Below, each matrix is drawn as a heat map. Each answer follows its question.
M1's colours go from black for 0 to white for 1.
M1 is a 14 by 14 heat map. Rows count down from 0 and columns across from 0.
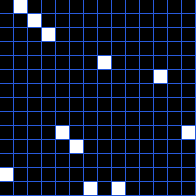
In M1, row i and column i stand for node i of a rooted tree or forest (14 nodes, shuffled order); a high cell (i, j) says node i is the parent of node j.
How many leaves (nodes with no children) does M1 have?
5
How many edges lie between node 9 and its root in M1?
0
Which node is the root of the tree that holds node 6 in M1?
9
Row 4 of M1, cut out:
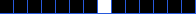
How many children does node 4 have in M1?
1
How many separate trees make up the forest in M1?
3
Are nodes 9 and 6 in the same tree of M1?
yes
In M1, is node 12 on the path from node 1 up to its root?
yes
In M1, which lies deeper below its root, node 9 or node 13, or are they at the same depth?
node 13
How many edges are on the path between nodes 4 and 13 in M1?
2
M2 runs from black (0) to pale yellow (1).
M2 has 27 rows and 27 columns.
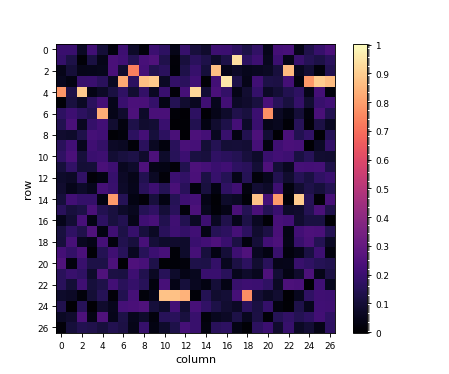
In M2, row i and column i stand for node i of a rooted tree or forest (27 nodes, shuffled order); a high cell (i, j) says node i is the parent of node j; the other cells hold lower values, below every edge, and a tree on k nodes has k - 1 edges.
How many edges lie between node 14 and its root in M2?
0
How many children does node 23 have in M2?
4
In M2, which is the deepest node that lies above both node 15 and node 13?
4
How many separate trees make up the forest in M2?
3
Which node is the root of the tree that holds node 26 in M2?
3
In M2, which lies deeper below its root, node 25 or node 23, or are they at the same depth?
the same depth
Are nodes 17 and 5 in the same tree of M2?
no
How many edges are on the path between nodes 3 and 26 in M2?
1
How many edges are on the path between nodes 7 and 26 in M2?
5
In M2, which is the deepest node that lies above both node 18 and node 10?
23
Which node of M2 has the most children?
3
